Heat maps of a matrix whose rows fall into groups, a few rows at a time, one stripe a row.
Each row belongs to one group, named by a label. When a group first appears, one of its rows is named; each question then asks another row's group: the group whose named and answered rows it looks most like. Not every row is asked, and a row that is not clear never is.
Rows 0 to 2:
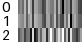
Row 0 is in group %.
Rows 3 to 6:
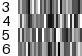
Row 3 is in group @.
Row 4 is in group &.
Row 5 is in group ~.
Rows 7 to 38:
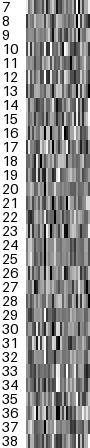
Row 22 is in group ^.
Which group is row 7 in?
&
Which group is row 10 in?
~
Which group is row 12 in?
~
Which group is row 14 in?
&
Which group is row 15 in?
&
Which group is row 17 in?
@
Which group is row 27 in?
@
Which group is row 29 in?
^
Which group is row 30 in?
%
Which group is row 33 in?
%
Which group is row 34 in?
%
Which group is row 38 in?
&
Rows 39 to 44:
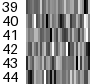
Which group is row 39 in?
@
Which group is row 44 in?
^
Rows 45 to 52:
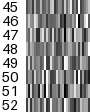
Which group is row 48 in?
&
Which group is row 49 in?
~
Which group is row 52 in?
~
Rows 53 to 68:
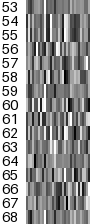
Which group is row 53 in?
^
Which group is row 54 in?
~
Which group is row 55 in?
~
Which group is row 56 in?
%
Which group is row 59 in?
^
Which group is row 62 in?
~
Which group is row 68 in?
^
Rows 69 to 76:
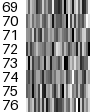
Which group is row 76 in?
&
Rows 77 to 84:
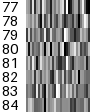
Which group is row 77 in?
%
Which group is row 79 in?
~
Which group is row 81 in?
@
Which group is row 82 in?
%
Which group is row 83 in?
%
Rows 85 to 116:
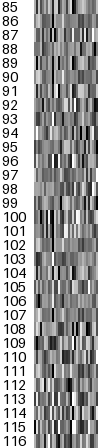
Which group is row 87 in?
&
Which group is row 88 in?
@
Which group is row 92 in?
%
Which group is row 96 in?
~
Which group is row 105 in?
~
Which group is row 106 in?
^
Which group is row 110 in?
&
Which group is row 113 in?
~
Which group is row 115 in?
~
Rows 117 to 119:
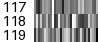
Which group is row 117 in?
^
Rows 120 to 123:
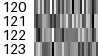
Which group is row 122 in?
^
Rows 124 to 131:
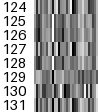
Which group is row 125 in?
^
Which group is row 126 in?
^
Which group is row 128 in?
^
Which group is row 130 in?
&
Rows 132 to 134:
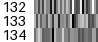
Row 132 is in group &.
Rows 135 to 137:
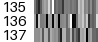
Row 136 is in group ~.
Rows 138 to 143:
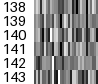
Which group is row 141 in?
%
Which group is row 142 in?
^
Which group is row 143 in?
~
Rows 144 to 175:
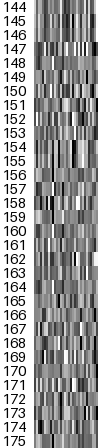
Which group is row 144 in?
&
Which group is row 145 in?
&
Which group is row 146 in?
&
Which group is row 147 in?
%
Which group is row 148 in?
^
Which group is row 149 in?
%
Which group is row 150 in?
&
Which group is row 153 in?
%
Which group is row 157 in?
^
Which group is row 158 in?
%
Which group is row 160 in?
^
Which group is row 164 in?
^
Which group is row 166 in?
@
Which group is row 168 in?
@
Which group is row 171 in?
~
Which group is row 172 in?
%
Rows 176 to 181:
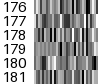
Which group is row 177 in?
&
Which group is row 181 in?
&
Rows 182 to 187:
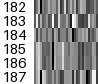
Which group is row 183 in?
~
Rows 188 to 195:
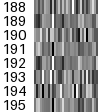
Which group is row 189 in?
^
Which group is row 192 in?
^
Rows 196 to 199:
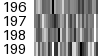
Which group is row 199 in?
~
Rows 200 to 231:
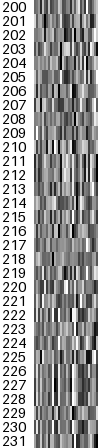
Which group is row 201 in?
&
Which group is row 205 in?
&
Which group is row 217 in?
@
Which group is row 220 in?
%
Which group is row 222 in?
~
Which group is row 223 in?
%
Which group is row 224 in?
@
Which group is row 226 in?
~
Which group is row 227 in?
~
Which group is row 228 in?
~
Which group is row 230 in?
~
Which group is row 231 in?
%
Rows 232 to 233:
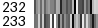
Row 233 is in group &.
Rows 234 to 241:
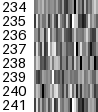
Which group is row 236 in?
@
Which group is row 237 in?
@
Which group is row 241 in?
~
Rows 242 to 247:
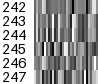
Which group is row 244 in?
~
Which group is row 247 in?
&
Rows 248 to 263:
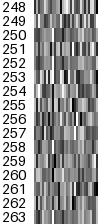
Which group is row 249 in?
&
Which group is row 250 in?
^
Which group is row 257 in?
%
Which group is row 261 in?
%
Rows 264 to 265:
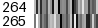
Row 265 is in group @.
